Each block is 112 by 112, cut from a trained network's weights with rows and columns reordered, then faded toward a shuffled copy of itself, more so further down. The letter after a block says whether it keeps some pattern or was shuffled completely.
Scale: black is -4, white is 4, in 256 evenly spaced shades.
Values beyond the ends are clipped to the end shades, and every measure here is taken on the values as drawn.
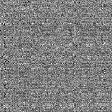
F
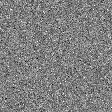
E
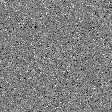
E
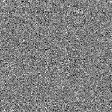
F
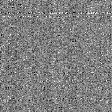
F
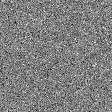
E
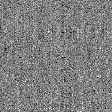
F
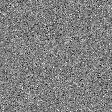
E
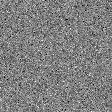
E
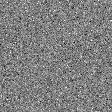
E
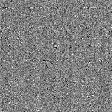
F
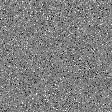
E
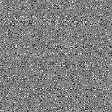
F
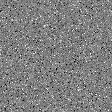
E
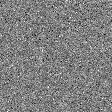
E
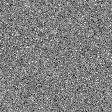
E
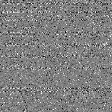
F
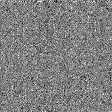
F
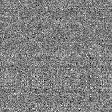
F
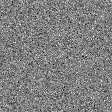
E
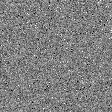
E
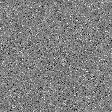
E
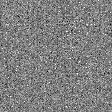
F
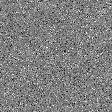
E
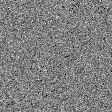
E
